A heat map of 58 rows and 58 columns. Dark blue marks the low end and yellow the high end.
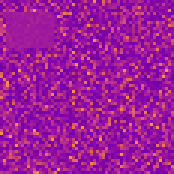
Stripes: none. Odd rows or columns: none. Mirror symmetry: none. Histogram: skewed, a long tail of high values. Calmest part: top left. Odd patch: calmer, in the top left. Grain: fine.
